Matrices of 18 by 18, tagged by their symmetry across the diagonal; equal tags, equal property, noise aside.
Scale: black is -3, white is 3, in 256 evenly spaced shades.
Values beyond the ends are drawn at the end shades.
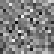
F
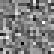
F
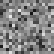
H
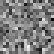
H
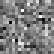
F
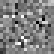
F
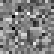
F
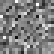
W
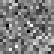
H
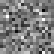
H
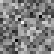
W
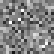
W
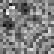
W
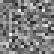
H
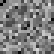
W
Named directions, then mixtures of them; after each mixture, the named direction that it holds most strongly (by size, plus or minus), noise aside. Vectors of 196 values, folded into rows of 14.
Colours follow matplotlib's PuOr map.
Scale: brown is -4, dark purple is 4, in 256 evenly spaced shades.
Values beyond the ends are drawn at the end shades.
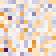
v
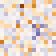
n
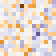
n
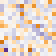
n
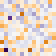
v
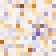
n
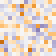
n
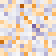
n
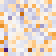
v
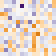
v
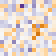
n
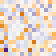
v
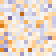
v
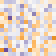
v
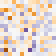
v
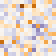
n
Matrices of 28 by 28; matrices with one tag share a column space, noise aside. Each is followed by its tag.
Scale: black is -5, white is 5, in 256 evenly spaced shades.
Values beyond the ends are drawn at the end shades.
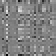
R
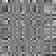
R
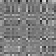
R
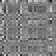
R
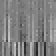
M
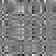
R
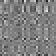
R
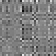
R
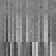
M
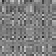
R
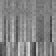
M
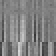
M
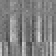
M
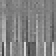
M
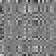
R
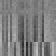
M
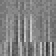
M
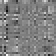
R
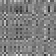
R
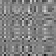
R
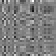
R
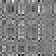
R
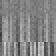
M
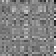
R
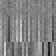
M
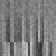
M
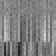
M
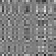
R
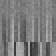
M
